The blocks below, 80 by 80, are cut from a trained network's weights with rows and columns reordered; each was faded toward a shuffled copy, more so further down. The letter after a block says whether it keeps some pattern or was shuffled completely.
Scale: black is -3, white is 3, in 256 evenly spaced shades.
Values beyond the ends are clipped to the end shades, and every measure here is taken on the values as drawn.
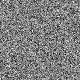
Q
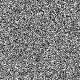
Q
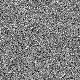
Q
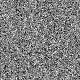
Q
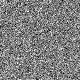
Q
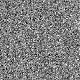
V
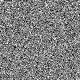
Q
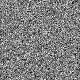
Q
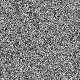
Q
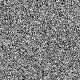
V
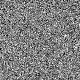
Q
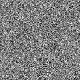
V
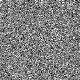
V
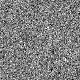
V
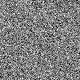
V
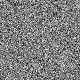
Q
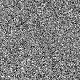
V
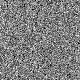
Q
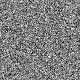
Q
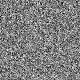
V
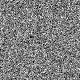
Q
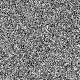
Q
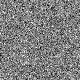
Q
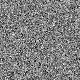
Q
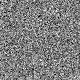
Q
